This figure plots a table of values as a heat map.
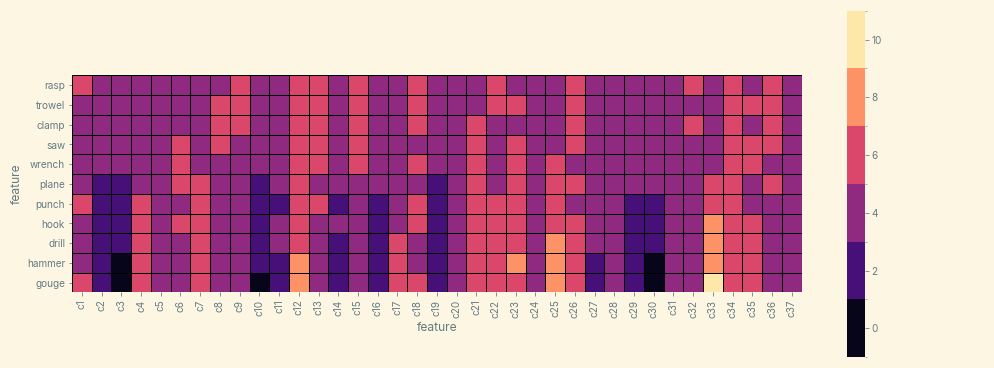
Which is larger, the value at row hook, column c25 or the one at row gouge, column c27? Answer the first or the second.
the first
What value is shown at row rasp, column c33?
4
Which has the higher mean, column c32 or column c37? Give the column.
c32
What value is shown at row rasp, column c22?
6
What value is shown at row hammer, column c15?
4
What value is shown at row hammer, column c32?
4
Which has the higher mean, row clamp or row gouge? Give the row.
clamp
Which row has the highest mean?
trowel
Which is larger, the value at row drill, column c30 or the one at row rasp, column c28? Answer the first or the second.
the second
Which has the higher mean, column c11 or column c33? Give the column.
c33
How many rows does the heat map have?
11
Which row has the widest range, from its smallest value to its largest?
gouge
